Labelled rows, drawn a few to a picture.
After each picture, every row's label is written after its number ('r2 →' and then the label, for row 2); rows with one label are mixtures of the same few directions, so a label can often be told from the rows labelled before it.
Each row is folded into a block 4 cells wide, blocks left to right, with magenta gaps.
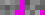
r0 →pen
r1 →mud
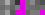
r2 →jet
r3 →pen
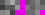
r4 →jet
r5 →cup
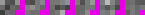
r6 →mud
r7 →pen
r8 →mud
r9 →jet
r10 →pen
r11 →pen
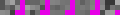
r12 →jet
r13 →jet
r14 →pen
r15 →pen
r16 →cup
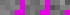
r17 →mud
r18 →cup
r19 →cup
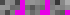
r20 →cup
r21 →pen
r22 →pen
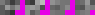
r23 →mud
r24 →pen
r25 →pen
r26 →cup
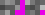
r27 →jet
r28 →pen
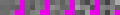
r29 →mud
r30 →cup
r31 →cup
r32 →jet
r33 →jet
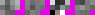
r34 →pen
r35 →mud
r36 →jet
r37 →pen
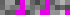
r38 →cup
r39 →jet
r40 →mud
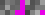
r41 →mud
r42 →jet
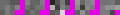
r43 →pen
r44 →mud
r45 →cup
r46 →mud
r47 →mud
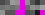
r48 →jet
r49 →mud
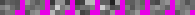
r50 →pen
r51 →jet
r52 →mud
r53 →jet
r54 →cup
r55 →cup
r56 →pen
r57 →jet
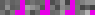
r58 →mud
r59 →jet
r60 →cup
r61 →mud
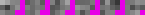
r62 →pen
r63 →cup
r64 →jet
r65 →jet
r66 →pen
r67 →mud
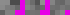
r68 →jet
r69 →cup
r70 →jet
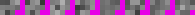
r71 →jet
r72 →cup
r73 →mud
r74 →jet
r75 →pen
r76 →jet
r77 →jet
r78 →mud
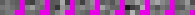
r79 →pen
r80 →pen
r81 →cup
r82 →pen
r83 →cup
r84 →jet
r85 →pen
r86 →cup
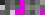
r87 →cup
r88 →jet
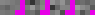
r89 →pen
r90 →pen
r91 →cup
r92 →jet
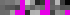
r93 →mud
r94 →jet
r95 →pen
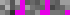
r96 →cup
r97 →cup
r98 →jet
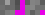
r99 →pen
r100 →cup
